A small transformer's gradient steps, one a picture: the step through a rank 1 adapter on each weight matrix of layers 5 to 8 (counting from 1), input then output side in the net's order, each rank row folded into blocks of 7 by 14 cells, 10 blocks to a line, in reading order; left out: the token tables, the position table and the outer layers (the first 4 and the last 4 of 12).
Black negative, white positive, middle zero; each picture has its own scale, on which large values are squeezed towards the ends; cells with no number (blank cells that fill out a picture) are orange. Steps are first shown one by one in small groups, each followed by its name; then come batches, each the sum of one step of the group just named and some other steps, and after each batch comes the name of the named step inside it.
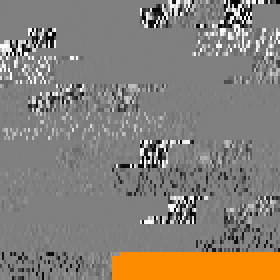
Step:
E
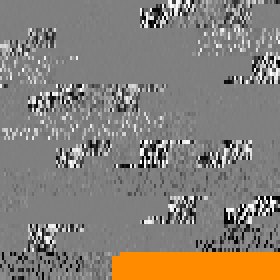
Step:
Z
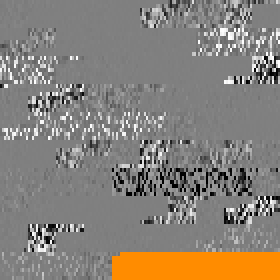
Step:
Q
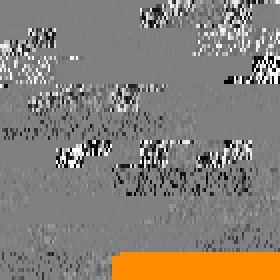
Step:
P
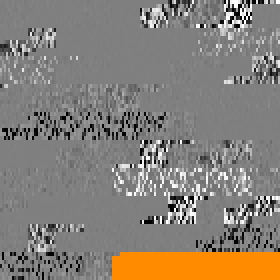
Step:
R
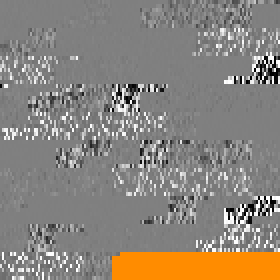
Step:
R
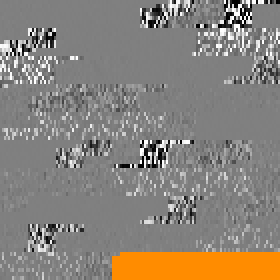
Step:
E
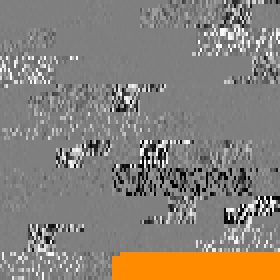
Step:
Q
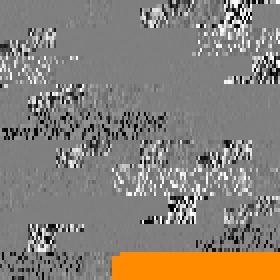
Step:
R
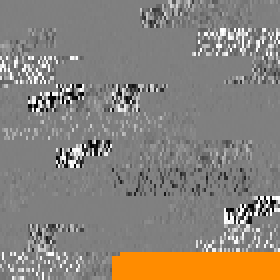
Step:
P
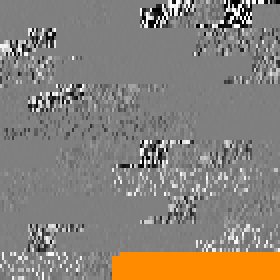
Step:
E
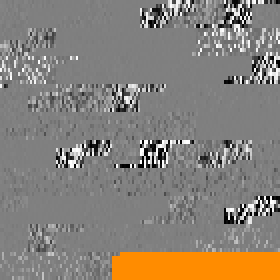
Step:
Z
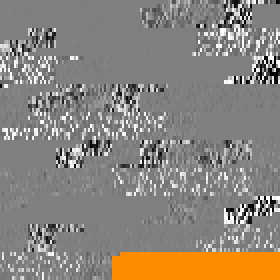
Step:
E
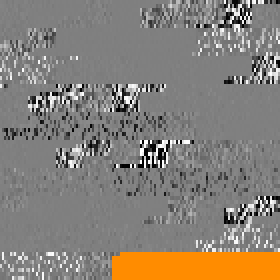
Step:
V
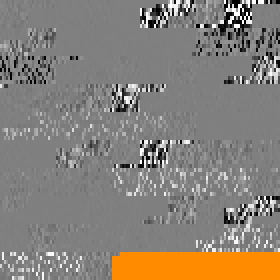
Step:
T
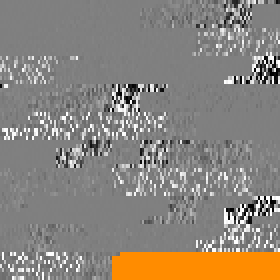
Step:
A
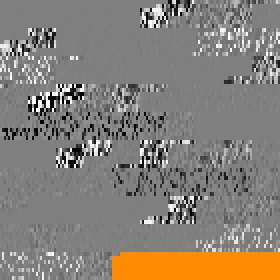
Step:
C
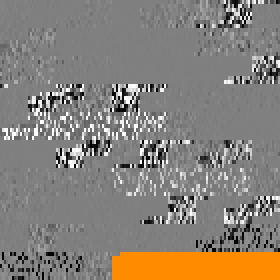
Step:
V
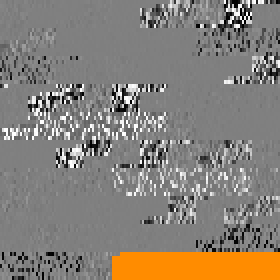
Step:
T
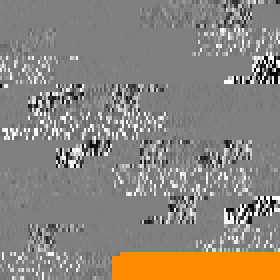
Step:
A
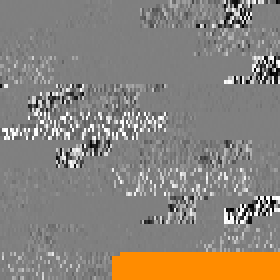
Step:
A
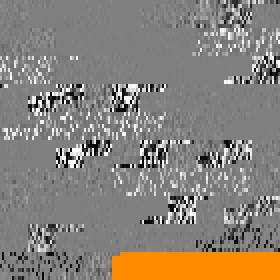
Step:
V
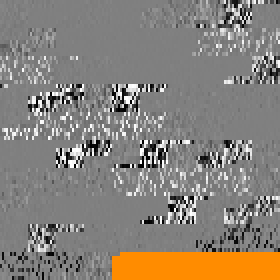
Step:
V
